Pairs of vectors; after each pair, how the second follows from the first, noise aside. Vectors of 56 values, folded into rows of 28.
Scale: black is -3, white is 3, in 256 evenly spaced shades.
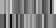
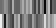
reversed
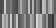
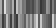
sign-scrambled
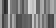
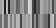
sign-scrambled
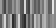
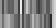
shuffled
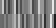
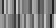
negated
